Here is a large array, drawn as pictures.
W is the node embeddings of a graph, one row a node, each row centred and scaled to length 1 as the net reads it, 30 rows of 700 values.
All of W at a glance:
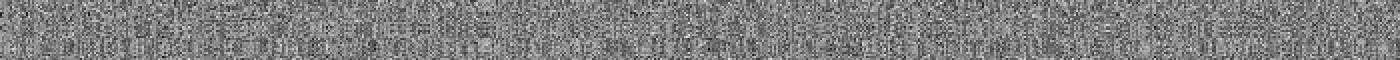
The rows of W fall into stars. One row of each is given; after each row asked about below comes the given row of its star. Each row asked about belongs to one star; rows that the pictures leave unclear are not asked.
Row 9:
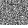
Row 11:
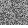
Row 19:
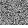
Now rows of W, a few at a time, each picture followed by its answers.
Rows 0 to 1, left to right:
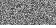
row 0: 9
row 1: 9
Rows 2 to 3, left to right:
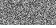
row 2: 9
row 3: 19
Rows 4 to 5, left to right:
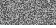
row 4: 19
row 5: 19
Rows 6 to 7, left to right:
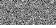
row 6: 11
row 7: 11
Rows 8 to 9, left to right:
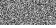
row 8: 11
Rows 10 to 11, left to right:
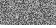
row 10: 19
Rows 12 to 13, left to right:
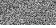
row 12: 19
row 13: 11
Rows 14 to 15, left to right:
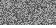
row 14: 11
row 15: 19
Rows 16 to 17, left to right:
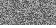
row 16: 11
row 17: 11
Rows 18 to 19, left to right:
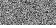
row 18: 11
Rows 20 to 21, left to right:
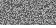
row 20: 9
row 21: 19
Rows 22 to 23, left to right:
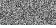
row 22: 19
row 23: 19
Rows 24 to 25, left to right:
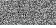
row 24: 19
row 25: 19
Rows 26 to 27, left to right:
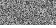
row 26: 11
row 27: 19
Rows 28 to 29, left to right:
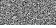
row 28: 11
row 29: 9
